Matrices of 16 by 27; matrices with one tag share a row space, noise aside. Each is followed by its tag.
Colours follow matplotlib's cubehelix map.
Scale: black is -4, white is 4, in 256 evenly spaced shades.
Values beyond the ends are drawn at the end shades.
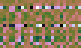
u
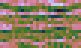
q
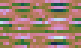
q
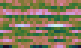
q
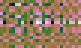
u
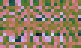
u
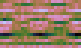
q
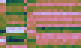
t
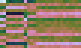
t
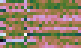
t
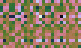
u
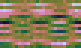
q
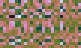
u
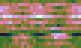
q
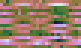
q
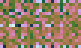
u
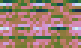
q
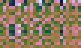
u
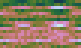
q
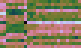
t
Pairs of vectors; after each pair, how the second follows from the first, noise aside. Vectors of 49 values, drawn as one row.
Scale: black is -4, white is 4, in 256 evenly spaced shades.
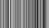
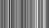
negated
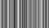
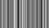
negated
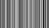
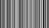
copied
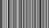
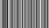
negated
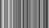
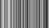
copied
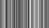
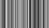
negated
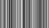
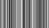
copied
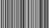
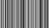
copied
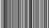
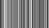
negated
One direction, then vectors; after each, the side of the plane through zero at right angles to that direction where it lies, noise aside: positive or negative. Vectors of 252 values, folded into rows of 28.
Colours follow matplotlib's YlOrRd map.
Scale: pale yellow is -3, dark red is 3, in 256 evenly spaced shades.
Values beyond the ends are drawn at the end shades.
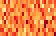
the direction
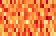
negative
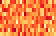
negative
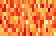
negative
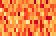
negative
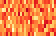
positive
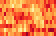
positive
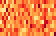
positive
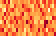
positive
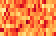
positive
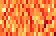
positive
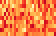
positive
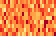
positive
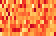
positive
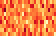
negative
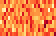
positive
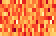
negative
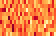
negative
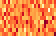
positive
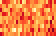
positive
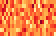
negative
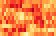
negative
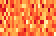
negative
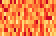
negative
